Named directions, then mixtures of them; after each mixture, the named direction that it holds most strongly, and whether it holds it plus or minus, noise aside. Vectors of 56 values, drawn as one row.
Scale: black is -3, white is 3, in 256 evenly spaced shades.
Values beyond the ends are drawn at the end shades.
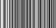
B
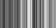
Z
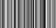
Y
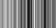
Z, minus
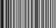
B, minus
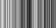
Z, minus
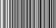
B, plus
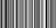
Y, minus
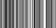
Y, minus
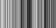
Z, minus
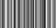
Y, plus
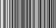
B, plus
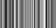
Y, minus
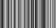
Y, plus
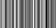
Y, minus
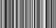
Y, minus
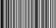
B, minus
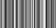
Y, minus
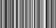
Y, minus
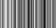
Y, plus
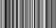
Y, minus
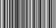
B, plus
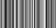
Y, minus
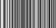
B, plus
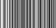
B, plus
